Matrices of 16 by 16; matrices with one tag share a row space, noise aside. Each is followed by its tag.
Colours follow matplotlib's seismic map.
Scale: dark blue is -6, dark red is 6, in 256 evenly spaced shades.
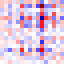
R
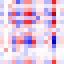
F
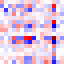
F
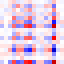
F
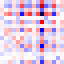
R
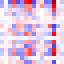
F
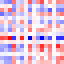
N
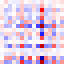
R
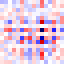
R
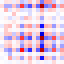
R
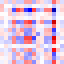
F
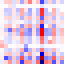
R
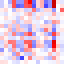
F
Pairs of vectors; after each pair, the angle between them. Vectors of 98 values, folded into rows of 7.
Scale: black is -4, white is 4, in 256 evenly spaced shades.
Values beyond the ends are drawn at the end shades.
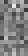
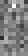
nearly parallel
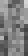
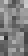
nearly parallel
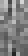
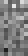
partly aligned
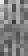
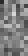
partly opposed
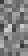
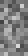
partly aligned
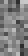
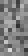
partly aligned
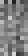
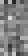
nearly parallel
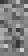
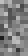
partly opposed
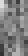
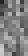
nearly opposite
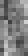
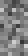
orthogonal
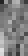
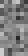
partly aligned
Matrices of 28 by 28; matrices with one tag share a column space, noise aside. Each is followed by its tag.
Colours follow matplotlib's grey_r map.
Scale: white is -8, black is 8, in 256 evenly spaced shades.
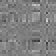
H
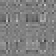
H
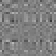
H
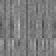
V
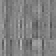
V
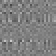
H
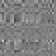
H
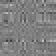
H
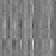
V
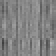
V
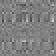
H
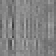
V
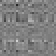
H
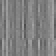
V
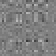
H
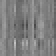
V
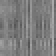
V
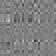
H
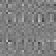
H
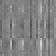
V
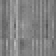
V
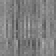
V
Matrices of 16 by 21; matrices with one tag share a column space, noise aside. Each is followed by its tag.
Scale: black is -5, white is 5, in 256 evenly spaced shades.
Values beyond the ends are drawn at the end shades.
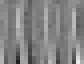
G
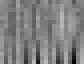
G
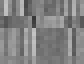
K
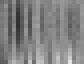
G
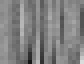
G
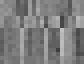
K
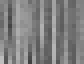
G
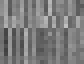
K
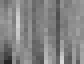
G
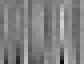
G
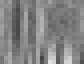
G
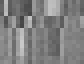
K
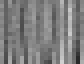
G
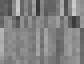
K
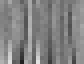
G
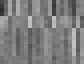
K
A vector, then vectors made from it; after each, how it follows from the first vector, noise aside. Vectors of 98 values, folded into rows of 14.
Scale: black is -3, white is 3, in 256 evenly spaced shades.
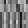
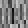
wrapped around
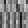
copied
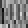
wrapped around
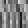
copied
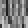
reversed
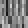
reversed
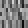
wrapped around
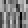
copied
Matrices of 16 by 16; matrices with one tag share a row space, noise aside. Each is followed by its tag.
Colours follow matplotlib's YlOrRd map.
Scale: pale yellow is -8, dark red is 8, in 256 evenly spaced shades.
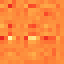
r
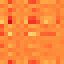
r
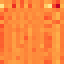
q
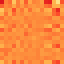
q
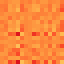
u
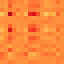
r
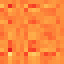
r
